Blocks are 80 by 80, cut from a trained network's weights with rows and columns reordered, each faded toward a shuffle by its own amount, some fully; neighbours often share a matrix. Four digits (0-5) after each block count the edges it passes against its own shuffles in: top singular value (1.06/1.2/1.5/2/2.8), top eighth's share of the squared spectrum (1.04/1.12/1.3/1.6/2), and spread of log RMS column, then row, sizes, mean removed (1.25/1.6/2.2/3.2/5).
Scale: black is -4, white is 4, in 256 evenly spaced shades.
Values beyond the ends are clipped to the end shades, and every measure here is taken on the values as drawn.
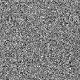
3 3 1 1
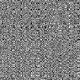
4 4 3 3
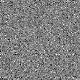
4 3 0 2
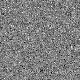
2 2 0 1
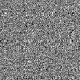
4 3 2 2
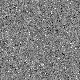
0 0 0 0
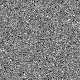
0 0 0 0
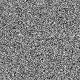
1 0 0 0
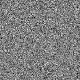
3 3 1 1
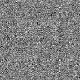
3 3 1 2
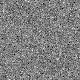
1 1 0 0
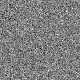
0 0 0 0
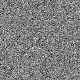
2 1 0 0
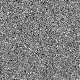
1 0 0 0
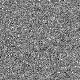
2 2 0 1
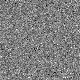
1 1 0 0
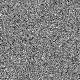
0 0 0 0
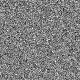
0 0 0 0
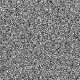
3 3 1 1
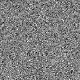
3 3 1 1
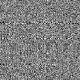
3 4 1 2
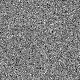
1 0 0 0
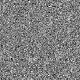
2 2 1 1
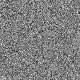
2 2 0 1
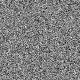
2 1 0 0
